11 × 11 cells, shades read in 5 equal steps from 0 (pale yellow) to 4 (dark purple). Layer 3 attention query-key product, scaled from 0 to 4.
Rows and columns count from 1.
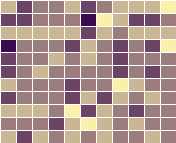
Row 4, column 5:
3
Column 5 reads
1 2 1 3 2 2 3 3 0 1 1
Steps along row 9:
same same up down up down up up down same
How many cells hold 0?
6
